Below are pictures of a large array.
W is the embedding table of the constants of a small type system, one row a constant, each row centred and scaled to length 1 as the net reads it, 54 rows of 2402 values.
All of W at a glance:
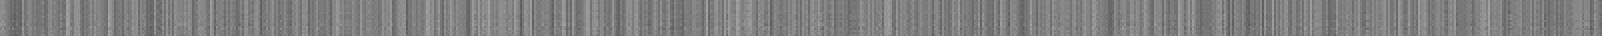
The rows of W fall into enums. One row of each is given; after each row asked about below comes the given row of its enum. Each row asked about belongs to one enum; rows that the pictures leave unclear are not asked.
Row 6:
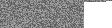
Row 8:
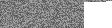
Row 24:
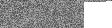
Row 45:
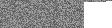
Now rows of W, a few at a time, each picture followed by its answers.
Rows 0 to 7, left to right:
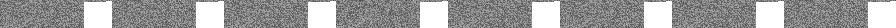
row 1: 45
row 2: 6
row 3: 24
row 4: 6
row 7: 45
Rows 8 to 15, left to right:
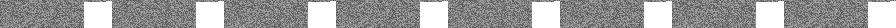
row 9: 45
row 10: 6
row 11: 8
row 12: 45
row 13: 8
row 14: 6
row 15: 8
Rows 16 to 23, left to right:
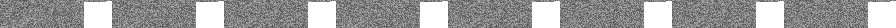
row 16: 24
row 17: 6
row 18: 8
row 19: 6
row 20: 8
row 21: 45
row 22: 8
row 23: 45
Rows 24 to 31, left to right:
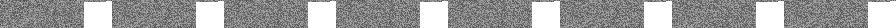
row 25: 8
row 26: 45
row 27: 45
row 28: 45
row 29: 8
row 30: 6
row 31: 8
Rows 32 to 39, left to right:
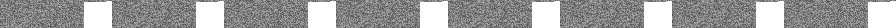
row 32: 6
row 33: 8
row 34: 45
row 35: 8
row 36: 8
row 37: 8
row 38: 8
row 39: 45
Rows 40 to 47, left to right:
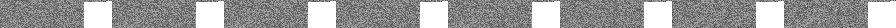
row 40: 45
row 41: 6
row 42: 6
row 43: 6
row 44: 6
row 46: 8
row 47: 24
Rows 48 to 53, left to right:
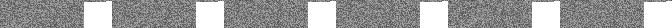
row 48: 6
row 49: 8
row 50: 45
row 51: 45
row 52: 24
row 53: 45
